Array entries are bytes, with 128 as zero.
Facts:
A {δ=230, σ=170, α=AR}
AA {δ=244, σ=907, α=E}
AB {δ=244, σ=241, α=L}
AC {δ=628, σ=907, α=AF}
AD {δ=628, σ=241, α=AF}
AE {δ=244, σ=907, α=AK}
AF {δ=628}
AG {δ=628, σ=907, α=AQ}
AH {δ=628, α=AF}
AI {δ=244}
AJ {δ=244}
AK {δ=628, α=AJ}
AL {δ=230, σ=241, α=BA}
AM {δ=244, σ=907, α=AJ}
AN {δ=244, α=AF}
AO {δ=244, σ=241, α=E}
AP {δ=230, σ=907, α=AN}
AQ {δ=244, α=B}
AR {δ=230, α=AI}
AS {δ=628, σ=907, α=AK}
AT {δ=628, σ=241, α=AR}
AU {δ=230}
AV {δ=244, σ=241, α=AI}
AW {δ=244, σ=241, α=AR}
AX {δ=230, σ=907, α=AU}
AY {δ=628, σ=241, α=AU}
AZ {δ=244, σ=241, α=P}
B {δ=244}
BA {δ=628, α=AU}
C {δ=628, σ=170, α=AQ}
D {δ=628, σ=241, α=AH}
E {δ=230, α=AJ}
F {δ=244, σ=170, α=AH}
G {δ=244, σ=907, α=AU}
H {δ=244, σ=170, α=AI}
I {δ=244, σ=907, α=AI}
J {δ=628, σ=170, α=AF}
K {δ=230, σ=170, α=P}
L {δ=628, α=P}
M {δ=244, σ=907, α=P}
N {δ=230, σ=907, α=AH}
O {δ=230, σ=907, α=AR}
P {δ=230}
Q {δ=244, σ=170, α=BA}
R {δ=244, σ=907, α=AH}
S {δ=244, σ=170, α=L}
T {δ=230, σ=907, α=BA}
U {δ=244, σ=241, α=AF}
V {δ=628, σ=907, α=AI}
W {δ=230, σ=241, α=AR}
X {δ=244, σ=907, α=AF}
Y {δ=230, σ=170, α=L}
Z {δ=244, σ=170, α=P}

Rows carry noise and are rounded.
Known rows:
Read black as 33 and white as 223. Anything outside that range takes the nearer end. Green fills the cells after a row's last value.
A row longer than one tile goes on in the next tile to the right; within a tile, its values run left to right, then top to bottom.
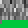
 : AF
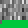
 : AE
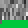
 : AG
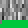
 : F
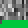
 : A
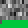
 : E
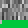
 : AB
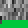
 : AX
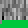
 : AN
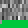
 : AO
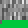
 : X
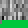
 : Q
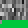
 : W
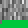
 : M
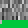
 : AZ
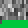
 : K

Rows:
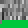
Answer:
AJ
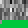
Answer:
BA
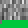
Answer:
G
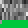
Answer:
AT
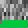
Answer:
C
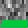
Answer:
P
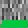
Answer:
U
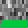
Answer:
AU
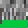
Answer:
AC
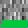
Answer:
I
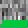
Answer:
AQ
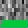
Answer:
AR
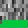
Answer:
O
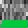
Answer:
AY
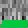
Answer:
AI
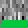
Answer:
H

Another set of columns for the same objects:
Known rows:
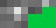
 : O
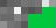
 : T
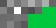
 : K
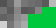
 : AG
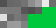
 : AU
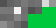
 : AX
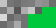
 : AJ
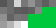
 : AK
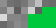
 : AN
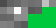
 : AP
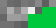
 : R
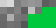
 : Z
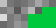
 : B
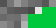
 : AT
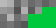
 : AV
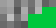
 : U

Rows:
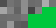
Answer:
W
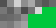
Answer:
J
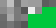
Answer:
F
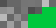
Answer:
AR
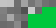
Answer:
Q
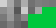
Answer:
AO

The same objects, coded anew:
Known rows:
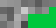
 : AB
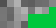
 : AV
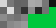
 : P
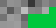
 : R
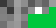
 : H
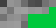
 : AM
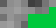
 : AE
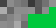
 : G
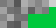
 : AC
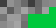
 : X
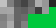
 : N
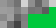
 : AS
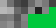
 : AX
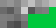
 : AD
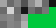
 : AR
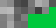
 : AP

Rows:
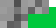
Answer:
AG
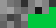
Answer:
AL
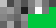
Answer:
A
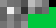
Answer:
E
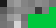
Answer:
AN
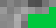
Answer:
M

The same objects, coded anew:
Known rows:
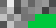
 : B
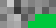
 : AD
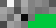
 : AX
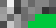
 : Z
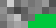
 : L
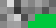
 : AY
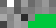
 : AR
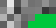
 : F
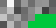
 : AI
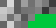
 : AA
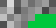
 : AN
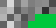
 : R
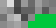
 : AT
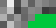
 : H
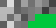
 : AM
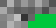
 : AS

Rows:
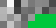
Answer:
AO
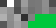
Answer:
E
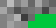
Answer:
V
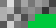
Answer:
G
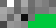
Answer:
O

